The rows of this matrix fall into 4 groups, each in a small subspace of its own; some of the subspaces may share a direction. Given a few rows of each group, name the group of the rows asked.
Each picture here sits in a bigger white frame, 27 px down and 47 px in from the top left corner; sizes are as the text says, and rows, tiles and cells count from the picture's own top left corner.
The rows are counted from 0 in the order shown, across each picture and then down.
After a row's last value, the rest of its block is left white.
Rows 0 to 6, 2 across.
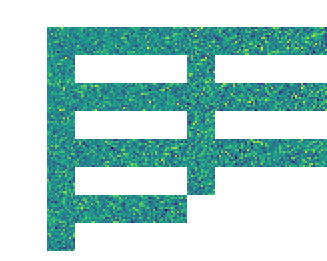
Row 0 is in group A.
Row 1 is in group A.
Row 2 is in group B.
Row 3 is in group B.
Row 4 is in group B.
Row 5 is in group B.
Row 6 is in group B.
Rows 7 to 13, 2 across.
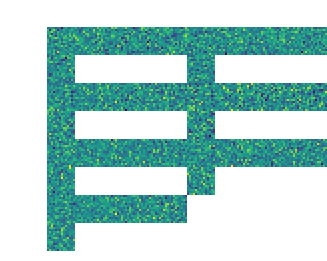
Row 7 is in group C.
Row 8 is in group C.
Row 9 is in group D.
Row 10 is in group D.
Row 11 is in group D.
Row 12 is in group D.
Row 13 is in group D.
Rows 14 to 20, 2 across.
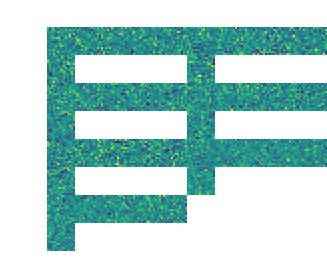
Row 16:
A
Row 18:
B
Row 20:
B
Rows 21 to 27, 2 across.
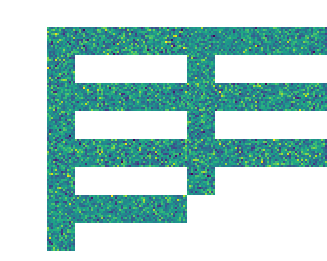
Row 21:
B
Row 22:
D
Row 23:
D
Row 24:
B
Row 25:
A
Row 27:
D
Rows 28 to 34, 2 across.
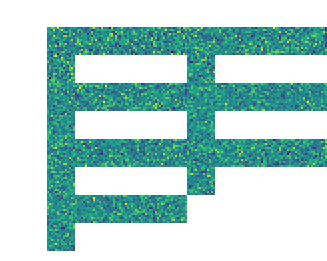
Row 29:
A
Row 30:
B
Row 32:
C
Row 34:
D
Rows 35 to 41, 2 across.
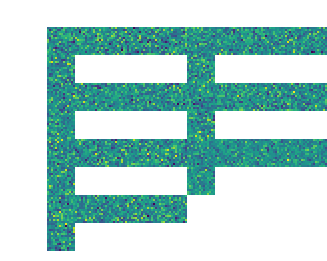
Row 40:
A
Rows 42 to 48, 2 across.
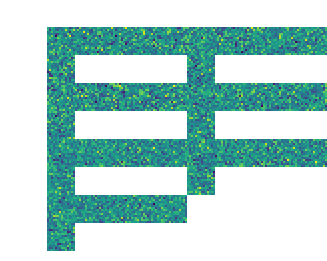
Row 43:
B
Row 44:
B
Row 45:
A
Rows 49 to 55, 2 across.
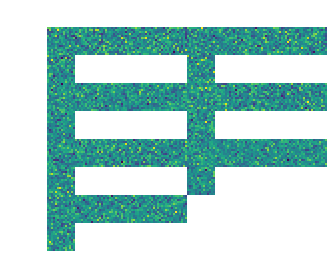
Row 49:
B
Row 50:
D
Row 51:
B
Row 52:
C
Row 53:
A
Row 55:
D
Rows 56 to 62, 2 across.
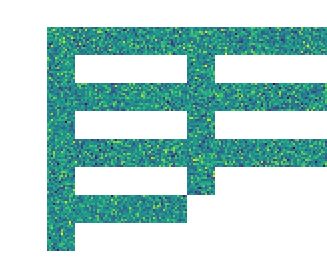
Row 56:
B
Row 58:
C
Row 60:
B
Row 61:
A
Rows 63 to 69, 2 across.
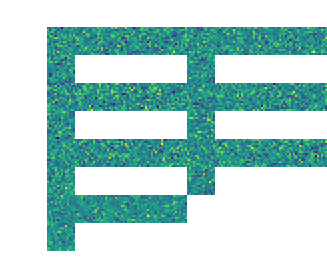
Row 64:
D
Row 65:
D
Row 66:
A
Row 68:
B
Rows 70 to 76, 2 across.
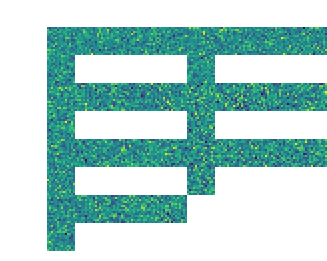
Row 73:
B
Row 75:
D
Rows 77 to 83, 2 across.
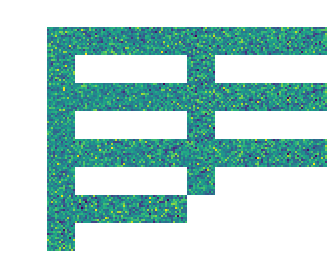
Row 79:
B
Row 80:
C
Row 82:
B
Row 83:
B
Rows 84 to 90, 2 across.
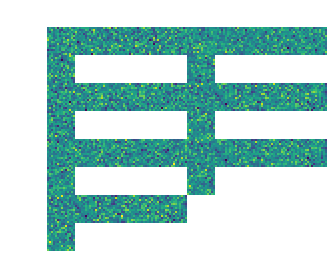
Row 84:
D
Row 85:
A
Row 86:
C
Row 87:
C
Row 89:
C
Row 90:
C
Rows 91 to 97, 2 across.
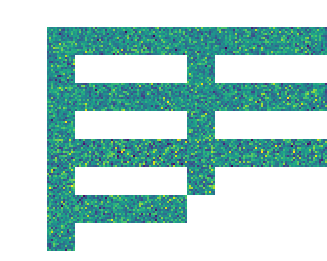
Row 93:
C
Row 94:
D
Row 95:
D
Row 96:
D
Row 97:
B
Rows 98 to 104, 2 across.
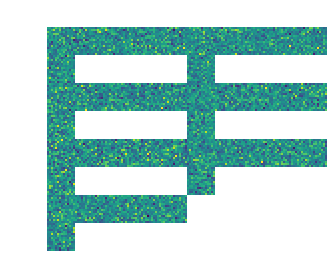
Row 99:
B
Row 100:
C
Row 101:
B
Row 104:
A
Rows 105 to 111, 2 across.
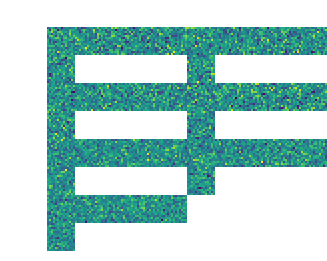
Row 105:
C
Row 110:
A
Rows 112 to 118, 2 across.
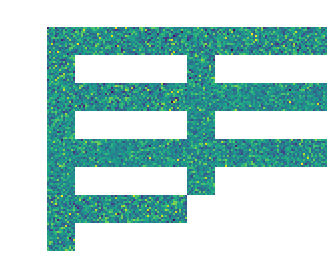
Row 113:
D
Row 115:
B
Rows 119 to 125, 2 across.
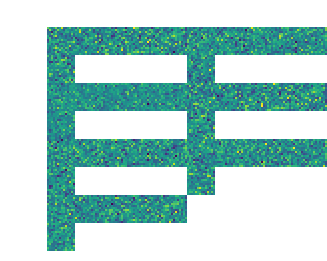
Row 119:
A
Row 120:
B
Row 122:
A
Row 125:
B
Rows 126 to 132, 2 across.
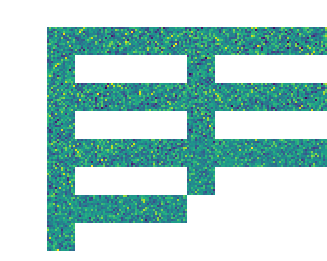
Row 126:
B
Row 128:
B
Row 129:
D
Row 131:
B
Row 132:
D
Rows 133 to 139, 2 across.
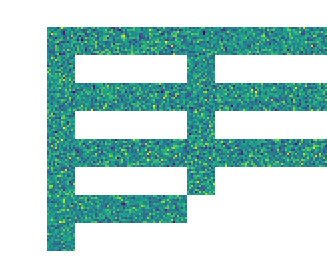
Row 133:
B
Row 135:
D
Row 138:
C
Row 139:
B
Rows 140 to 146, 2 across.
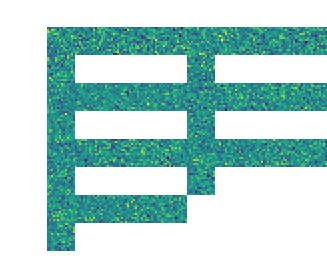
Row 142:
A
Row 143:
C
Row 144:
C
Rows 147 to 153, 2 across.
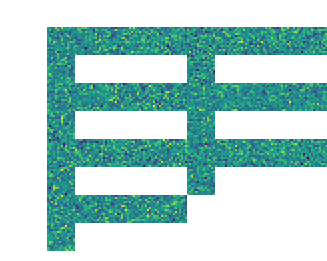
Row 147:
C
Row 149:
D
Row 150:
B
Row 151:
B
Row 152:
C
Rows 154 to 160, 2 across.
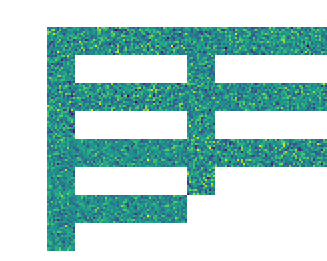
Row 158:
A
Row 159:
D
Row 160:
A
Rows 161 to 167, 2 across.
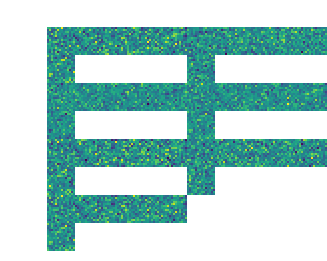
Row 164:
A
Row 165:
C
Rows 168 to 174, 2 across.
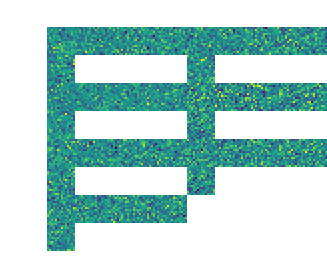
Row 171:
B
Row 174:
B
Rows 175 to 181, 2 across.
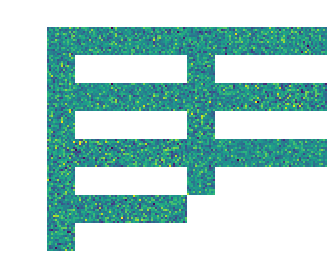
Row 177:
D
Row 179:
B
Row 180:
D
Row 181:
A
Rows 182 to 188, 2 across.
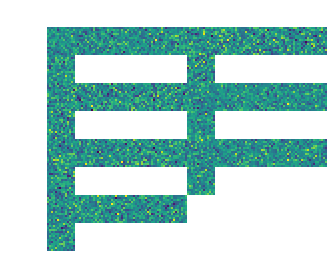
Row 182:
B
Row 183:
B
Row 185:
A
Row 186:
A
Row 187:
A
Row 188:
B
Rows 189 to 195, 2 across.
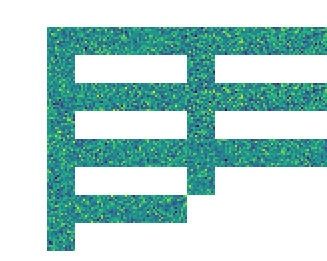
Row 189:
B
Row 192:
C
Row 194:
C
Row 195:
D
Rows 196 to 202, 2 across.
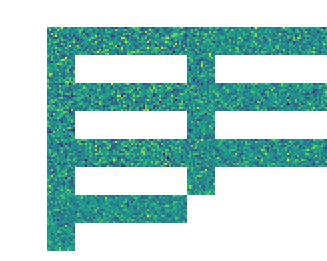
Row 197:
D
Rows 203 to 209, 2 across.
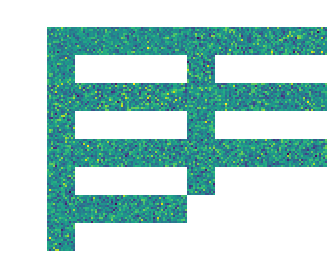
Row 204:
D
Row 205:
A
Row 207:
D
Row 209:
D
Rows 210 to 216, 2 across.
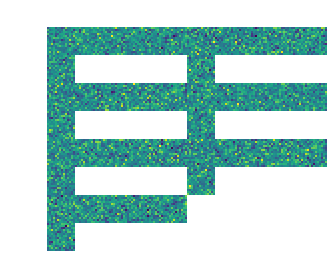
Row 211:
D
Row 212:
A
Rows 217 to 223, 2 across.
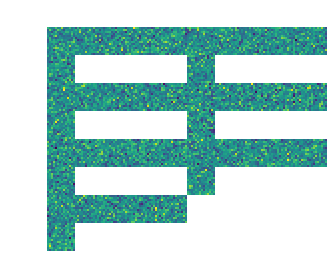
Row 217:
A
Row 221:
C
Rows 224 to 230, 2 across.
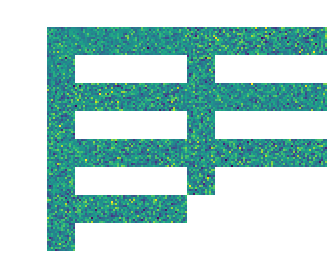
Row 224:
A
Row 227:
D
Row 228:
C
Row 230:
D
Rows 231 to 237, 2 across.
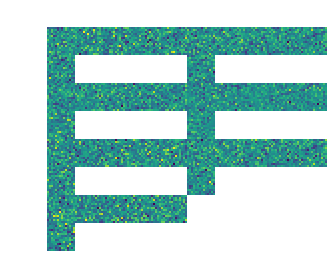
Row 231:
D
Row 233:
A
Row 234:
B
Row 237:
A
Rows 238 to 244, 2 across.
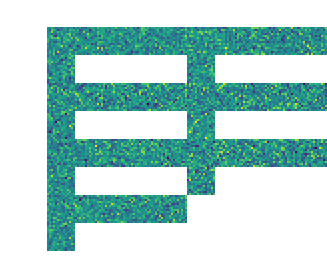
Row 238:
D
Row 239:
C
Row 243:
B
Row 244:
B
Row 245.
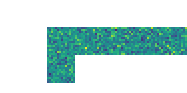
